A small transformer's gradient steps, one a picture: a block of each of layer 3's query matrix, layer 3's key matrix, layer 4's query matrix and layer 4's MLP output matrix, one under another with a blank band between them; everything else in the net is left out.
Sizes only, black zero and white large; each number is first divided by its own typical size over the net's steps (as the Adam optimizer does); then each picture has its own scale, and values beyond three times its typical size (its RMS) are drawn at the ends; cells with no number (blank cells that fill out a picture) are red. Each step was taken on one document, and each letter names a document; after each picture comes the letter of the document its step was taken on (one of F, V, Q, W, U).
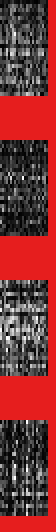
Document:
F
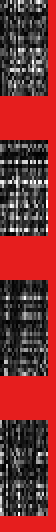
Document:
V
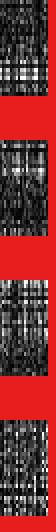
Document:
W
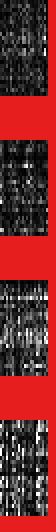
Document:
V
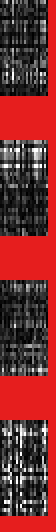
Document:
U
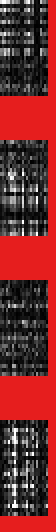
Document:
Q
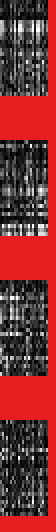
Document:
F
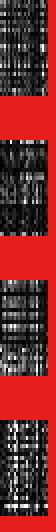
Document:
Q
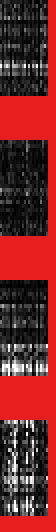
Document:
Q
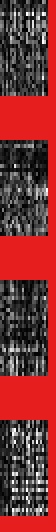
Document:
F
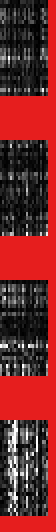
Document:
Q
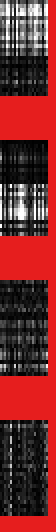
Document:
W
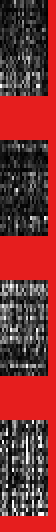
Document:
F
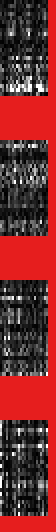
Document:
V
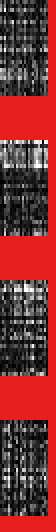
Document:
U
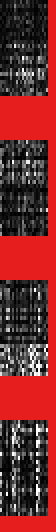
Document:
V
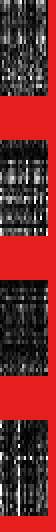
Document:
V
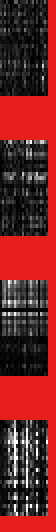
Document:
Q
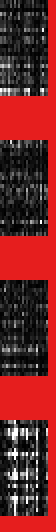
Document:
Q
